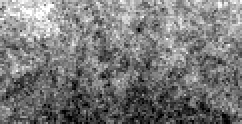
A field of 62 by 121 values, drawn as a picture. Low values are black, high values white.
Average level on the scale: 50%. Slope: up to the top. Histogram: bell-shaped. Ninth with the highest average: top left. Grain: blotchy. Odd rows or columns: none.
